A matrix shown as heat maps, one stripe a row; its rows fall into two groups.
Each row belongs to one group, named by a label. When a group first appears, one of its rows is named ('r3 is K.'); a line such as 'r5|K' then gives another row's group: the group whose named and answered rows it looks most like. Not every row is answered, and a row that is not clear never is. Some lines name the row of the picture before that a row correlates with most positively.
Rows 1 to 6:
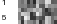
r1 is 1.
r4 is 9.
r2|1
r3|9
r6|1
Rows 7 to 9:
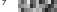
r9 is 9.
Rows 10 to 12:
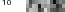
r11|9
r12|9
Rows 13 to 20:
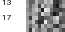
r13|9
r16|9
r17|1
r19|9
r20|1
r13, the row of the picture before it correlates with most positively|10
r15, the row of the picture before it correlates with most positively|12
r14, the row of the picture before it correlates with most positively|11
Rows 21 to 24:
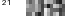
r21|9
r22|1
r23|9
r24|1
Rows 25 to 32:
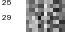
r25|9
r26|1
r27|9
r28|1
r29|9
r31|9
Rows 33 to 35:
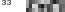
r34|1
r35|1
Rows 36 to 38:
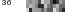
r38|1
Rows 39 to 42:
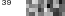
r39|1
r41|9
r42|9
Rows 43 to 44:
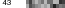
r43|1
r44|9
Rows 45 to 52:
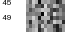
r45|9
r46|1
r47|9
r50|1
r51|9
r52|9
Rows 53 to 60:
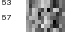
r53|9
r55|1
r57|9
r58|9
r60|1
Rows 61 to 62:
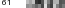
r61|1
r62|1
